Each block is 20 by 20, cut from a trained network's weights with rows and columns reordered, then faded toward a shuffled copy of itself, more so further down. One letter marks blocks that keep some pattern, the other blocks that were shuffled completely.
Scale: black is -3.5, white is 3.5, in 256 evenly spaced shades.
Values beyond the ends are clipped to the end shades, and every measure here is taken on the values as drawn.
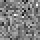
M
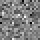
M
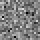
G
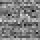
M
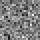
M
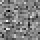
M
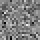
M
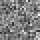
G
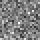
G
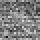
M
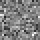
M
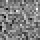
G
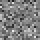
M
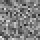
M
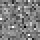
G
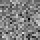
G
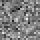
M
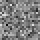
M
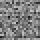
M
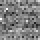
M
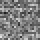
M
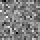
G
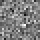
G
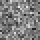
G
